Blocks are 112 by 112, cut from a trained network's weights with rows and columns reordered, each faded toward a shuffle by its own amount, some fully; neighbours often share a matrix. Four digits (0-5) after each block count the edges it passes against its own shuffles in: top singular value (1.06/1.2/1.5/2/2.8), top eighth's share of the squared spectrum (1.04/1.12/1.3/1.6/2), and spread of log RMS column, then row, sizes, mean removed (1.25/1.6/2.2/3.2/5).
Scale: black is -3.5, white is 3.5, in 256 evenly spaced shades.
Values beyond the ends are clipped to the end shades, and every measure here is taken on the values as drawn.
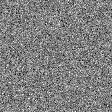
0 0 0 0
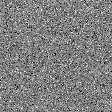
0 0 0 0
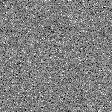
0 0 0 0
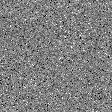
0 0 0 0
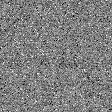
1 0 0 0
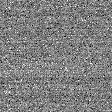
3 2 1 0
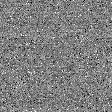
1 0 0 0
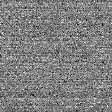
3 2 2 0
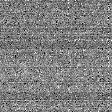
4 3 2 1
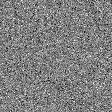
0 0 0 0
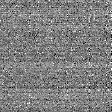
3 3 2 1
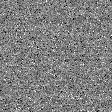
1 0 0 0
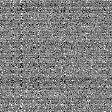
3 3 3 1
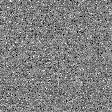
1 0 0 0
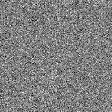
3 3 1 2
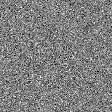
2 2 1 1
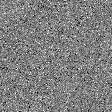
1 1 0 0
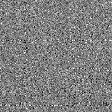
3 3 1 2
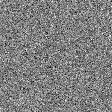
1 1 0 0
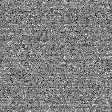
3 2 1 0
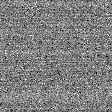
3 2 1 0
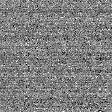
3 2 2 0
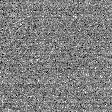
2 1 0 0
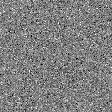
1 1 0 0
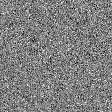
1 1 0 0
